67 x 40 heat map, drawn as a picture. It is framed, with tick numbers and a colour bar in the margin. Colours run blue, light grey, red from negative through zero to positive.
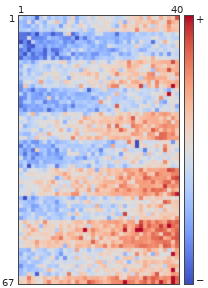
Ninth with the lowest average: top left. Average level on the scale: 50%. Mirror symmetry: none. Slope: up to the bottom right. Ninth with the highest average: bottom right. Stripes: horizontal, repeating 5 times.
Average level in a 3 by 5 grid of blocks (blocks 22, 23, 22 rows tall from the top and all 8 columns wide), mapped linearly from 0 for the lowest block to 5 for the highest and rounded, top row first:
01223 / 12344 / 23345
